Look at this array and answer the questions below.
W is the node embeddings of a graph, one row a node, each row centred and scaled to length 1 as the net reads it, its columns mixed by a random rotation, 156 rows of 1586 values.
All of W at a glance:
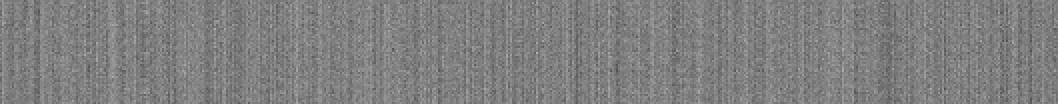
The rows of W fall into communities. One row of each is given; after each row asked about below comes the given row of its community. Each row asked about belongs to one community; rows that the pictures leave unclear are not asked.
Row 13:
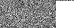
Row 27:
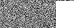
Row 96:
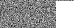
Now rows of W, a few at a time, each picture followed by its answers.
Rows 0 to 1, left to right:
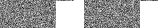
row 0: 96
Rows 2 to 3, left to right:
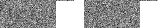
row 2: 27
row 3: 96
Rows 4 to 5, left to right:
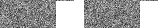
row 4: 27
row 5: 27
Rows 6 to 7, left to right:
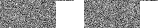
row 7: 27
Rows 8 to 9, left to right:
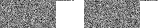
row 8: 13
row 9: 96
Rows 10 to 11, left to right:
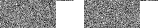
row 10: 96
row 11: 13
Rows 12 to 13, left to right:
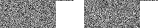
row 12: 96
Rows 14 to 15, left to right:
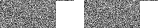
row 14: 27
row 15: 27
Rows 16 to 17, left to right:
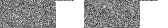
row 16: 96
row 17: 27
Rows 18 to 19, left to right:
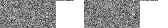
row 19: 27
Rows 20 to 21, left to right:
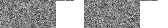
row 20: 27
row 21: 13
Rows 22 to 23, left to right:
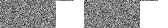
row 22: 96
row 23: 27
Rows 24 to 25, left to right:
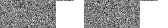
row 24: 13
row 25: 96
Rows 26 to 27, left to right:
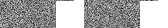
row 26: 27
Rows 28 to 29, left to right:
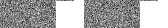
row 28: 96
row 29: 96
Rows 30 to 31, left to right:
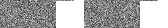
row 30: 13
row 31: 27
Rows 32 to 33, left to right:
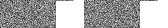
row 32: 27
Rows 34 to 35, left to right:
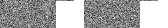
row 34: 27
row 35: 96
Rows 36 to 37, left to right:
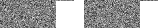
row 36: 13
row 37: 13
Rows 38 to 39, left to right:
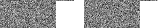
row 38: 13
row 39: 96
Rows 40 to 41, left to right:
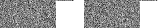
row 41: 96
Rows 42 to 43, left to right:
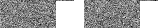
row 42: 27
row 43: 27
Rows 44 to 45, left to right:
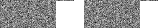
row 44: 13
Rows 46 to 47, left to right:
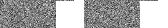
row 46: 27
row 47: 96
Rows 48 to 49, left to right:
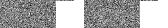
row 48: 96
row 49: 13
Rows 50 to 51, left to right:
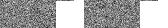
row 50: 27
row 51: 13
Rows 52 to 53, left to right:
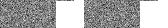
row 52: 13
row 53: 96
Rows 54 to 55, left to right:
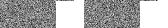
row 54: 96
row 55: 96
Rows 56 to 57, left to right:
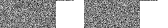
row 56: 13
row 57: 96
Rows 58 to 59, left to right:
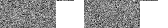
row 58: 13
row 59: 27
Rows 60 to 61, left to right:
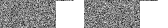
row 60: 96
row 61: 27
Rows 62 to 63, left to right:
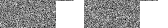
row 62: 96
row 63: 13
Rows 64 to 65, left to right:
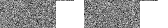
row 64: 27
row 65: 27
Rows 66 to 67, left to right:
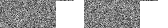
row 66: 96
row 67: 27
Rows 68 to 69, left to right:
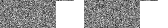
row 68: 13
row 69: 13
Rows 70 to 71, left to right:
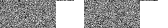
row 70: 13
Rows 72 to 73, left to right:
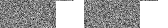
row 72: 96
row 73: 13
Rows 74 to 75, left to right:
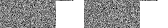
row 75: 96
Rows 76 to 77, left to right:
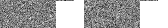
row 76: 96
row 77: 13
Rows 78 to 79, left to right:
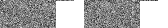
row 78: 27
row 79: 27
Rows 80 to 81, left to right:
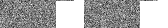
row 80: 27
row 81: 96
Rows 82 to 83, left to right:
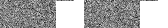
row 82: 96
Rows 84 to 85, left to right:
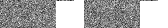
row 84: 13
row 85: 27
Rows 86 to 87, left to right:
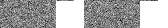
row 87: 27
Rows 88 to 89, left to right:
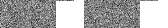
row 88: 27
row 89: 13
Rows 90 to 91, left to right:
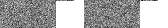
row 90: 27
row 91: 13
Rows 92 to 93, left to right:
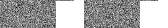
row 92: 96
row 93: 13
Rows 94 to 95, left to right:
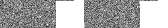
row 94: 27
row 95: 96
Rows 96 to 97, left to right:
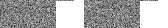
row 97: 13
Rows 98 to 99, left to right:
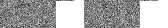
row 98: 13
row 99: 96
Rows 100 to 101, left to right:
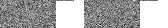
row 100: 13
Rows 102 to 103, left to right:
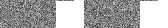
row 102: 96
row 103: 27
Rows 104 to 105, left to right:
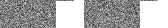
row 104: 96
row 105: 96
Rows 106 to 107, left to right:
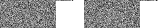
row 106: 96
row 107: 96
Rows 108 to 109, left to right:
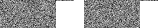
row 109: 13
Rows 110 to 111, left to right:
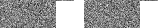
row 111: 96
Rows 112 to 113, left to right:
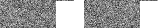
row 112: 13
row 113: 27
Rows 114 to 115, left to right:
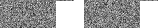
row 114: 96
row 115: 13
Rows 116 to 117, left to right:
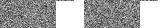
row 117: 27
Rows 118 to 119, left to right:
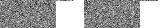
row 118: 96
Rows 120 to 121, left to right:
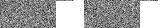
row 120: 96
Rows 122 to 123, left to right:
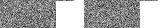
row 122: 27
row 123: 96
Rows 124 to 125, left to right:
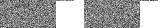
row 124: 13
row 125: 27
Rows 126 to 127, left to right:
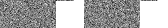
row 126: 27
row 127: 96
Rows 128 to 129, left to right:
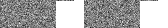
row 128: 13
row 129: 13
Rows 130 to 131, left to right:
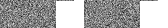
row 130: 13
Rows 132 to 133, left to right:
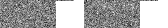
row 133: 27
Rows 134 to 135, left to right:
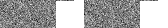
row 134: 27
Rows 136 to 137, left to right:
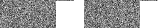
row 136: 27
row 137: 96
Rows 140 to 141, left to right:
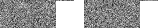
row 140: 27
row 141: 13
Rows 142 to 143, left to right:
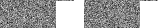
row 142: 13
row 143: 96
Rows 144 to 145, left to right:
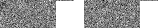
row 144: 27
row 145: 13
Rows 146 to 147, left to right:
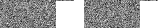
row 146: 27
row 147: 96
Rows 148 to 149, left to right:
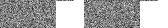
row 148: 96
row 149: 27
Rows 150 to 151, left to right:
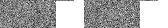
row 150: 27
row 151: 96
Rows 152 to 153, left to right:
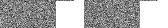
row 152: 27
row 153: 96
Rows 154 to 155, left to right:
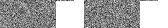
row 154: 27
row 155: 13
